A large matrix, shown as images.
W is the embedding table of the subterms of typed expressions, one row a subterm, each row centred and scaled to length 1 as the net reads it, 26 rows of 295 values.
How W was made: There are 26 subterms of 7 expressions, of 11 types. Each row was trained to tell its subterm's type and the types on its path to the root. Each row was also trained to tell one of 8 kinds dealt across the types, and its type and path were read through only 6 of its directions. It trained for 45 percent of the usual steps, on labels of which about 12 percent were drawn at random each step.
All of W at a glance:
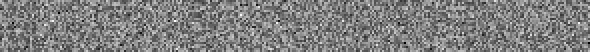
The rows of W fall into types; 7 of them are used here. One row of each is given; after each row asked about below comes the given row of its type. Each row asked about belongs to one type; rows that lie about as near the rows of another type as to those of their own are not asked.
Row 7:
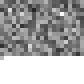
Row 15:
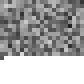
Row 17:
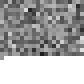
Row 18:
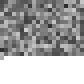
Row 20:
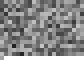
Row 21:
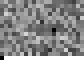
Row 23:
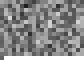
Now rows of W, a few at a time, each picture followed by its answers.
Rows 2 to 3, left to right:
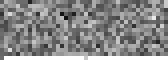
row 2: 23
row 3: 18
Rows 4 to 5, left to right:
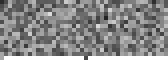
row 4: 18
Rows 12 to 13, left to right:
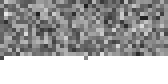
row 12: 23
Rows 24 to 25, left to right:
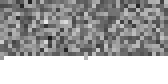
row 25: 18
